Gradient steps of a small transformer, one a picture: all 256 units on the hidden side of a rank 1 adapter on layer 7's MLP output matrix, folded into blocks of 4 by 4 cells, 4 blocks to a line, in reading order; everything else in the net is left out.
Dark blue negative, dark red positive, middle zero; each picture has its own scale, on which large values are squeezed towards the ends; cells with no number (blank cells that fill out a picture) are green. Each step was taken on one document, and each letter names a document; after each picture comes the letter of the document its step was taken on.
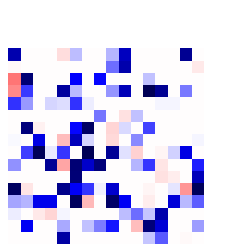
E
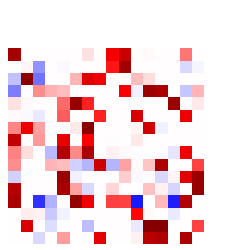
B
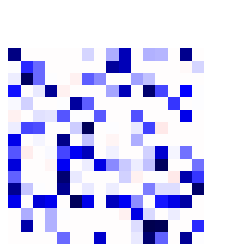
B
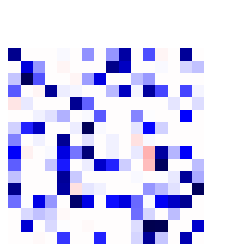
B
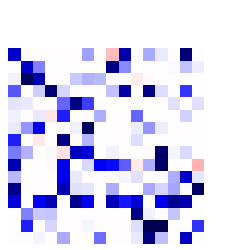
B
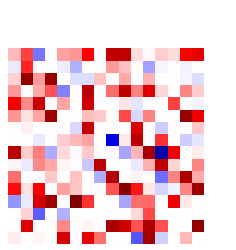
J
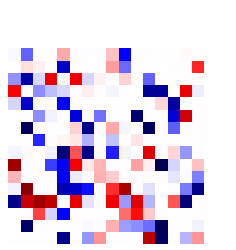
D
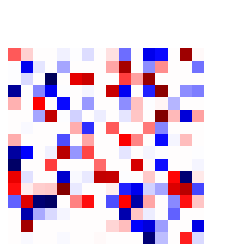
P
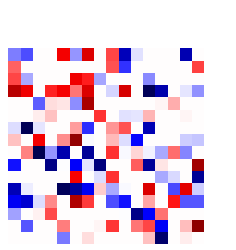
E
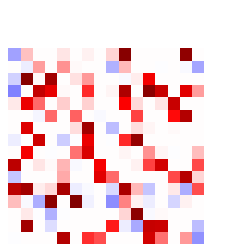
D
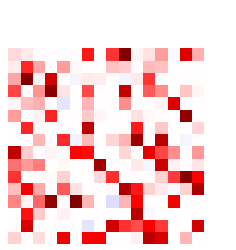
J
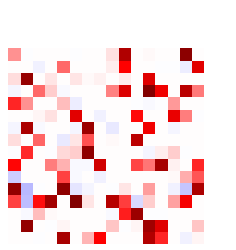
D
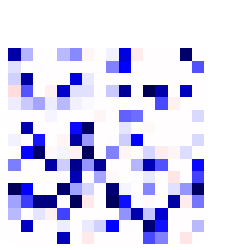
E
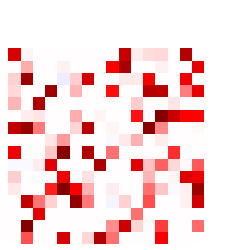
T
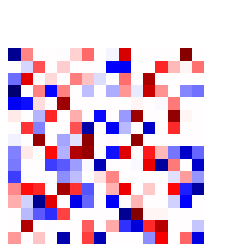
D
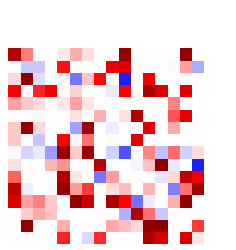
D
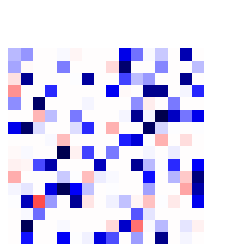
T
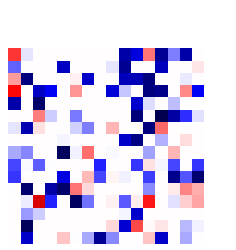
T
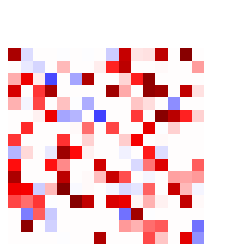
P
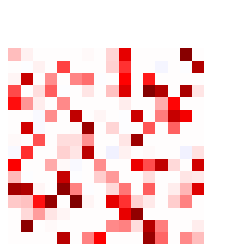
D
